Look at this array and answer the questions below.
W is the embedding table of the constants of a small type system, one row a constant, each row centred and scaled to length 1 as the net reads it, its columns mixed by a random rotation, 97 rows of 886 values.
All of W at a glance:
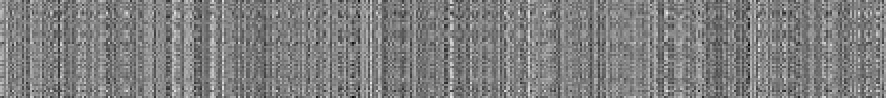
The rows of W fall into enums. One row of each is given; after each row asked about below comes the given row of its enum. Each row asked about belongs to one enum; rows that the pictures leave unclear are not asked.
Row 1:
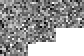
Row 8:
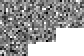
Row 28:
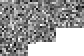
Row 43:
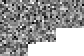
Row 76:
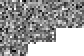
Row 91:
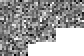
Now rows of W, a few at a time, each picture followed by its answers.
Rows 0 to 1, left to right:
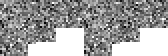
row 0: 1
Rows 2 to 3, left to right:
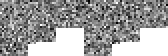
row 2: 28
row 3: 43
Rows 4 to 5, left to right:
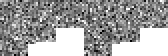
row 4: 91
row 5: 8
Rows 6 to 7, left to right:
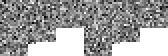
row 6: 43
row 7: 28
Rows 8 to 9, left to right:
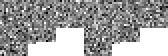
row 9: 28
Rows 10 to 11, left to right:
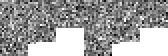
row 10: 28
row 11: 91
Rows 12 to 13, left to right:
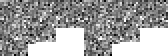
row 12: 91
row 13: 91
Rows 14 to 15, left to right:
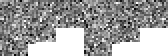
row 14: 91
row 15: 1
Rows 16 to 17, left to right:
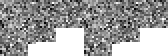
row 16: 1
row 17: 1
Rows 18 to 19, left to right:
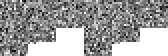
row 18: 76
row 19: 28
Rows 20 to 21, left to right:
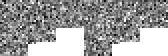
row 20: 43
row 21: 91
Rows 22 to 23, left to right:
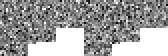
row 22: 8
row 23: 43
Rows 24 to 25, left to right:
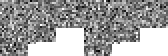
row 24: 28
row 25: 76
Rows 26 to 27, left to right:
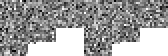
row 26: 76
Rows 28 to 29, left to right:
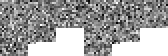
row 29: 43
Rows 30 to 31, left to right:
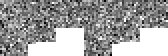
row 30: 1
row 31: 91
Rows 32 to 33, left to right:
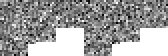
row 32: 91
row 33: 43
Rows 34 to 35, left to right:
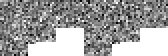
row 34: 91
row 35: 43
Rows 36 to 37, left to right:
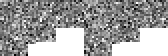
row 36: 91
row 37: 1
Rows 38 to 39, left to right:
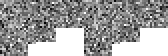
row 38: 1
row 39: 28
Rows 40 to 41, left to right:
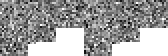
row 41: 1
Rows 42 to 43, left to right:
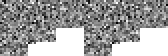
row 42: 43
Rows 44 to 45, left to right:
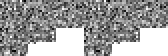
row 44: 76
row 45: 76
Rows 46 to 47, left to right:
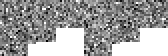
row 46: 8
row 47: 1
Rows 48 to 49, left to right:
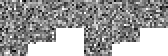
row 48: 76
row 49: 28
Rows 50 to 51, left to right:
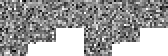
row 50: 76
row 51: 28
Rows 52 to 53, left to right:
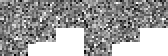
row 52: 91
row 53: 1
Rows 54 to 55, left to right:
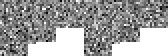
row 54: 8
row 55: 28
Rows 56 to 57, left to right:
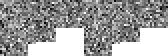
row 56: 1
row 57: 28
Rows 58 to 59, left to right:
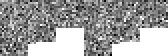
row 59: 91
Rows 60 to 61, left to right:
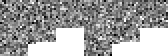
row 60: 43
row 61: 91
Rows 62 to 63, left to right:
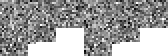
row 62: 28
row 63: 1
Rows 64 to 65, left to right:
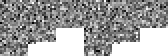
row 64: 43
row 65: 76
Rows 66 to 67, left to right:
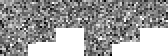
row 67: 91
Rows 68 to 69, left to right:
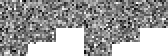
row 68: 76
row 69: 1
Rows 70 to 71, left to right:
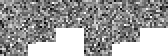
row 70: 1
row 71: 28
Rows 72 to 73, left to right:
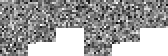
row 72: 28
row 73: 43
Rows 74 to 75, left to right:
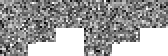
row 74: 1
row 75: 76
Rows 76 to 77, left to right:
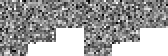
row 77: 43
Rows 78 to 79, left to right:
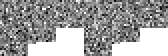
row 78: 8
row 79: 28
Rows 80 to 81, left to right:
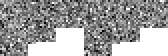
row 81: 8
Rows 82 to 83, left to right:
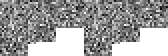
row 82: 28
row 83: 28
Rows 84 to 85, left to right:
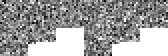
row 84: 43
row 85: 91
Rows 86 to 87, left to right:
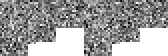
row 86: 28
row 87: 1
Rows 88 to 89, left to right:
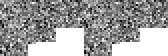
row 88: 1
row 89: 1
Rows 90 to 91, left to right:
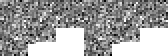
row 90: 91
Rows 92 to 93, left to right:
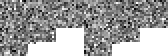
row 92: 76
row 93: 1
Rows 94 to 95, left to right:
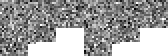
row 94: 28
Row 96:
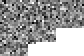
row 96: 43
